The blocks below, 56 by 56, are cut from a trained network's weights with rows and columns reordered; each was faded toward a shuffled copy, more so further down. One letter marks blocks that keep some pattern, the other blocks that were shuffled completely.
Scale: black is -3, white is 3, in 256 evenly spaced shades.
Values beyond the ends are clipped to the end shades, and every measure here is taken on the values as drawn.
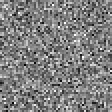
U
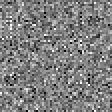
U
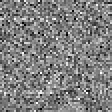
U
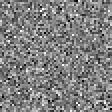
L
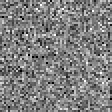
L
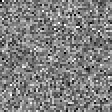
L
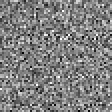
U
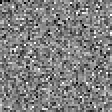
L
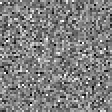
L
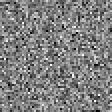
U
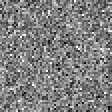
L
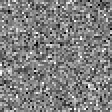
L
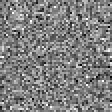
U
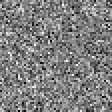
L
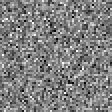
L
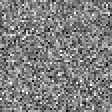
L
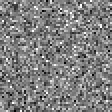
L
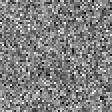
L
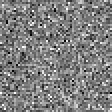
L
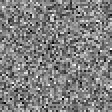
U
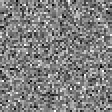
U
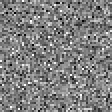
L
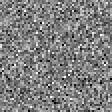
L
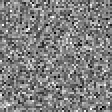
L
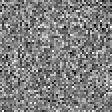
U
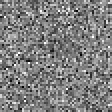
U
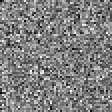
U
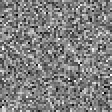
L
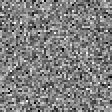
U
